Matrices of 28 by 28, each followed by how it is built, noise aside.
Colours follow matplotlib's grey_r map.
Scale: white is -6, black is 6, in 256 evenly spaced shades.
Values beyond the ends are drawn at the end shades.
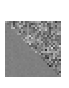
upper triangular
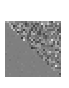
upper triangular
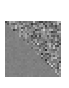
upper triangular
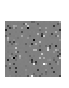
sparse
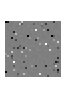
sparse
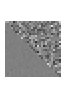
upper triangular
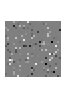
sparse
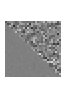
upper triangular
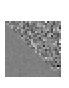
upper triangular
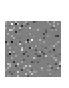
sparse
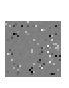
sparse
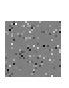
sparse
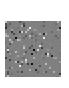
sparse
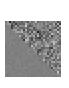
upper triangular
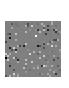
sparse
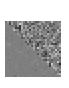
upper triangular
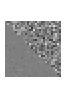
upper triangular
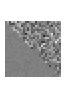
upper triangular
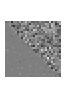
upper triangular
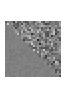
upper triangular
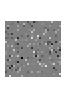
sparse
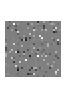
sparse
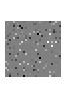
sparse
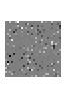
sparse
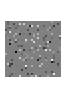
sparse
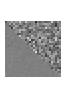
upper triangular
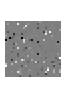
sparse
